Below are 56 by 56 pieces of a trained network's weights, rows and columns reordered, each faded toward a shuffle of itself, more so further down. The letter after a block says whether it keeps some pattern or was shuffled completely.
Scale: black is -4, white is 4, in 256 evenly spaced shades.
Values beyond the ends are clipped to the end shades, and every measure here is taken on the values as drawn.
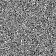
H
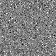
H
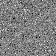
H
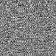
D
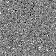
H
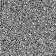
H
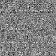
D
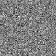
D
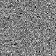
D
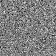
H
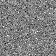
H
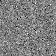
H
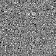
D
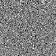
D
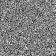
H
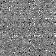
D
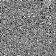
D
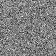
H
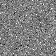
H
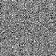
D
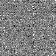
D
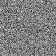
D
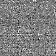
D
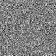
D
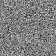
D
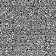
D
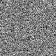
D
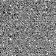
D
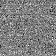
D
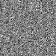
D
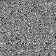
D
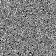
H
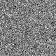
H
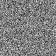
H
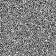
H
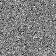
H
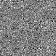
D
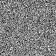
H
